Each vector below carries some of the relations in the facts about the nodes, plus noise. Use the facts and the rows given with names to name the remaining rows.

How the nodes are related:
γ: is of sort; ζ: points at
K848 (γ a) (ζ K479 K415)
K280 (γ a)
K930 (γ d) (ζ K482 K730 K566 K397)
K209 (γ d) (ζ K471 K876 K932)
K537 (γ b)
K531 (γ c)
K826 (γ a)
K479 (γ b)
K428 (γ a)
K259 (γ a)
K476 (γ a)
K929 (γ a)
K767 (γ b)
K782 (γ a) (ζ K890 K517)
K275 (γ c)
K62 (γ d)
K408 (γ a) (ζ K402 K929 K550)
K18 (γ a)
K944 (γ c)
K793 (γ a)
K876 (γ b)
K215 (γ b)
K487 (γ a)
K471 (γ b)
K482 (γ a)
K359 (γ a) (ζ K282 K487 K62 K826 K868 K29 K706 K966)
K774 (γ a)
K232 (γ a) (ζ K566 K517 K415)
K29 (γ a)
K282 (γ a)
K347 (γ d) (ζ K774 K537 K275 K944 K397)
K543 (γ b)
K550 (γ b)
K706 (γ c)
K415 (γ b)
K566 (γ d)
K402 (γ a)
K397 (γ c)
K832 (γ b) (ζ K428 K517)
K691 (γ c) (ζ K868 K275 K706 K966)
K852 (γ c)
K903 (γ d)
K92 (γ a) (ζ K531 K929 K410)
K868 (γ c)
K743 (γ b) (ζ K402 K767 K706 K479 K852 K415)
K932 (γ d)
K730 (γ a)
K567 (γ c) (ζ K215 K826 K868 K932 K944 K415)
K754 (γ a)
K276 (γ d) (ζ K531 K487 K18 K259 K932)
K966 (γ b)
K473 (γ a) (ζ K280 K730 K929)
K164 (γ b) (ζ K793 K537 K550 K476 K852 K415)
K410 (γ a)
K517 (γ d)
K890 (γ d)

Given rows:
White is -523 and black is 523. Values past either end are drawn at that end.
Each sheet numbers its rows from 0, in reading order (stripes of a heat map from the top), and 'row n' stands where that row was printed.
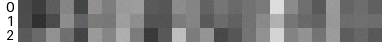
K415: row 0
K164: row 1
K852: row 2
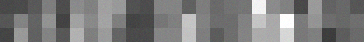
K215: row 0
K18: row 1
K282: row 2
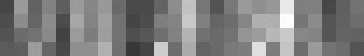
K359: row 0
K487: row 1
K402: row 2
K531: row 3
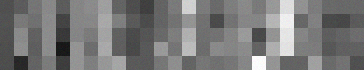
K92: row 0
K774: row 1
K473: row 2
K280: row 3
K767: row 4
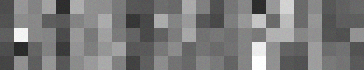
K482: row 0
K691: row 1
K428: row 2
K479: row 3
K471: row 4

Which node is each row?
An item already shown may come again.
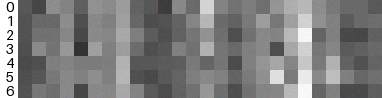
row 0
K410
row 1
K408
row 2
K774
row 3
K730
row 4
K347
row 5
K276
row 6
K774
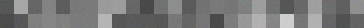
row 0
K832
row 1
K347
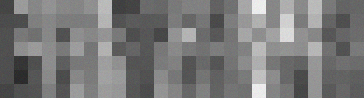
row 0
K209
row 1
K347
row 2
K848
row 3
K517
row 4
K164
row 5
K537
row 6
K966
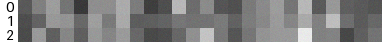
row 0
K397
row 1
K566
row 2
K359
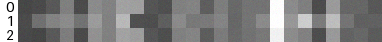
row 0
K215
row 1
K932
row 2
K215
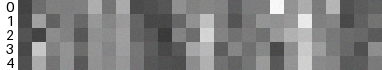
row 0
K62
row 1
K359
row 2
K410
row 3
K782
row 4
K232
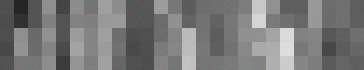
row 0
K550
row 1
K743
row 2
K754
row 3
K826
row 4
K929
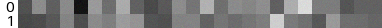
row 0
K280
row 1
K543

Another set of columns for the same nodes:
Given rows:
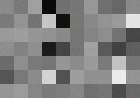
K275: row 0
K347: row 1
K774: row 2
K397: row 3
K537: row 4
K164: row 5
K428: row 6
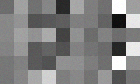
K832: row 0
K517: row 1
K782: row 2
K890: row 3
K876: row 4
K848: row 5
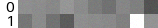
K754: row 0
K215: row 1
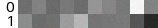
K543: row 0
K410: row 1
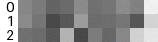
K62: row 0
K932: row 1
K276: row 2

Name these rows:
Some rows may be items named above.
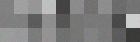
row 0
K232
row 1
K903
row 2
K482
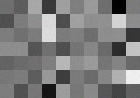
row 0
K852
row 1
K164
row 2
K92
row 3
K566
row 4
K550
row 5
K209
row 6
K531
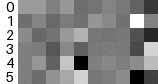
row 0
K482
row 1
K543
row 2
K410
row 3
K903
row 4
K930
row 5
K402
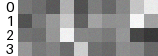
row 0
K276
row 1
K743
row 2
K408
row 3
K487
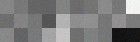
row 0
K62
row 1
K415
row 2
K929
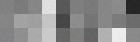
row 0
K473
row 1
K232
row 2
K359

